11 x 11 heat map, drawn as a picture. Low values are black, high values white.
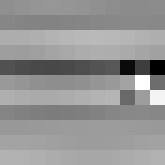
An odd patch, rougher than its surroundings, sits in the middle right. The middle right is the roughest part. Streaks run across, left to right.
